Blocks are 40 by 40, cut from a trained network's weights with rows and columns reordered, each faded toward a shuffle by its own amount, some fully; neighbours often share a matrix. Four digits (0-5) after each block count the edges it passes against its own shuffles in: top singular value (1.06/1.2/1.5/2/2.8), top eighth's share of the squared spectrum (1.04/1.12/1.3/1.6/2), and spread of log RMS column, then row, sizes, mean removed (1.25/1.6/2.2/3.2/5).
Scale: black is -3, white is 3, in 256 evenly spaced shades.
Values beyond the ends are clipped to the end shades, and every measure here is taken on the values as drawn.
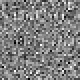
3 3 1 1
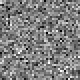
0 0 0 0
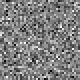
1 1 0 0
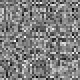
4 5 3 2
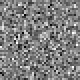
2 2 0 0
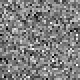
0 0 0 0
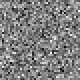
0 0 0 0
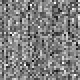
2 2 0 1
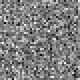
0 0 0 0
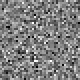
2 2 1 0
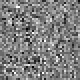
3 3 1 0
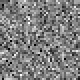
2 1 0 0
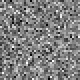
0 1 0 0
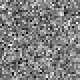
1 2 0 0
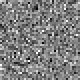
2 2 1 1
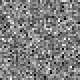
0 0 0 0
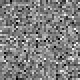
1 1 1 0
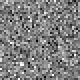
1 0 0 0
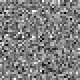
2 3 1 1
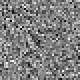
1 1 0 0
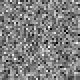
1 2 0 0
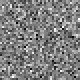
2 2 0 0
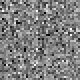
1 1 0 1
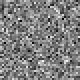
2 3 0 0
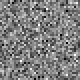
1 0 0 0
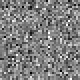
2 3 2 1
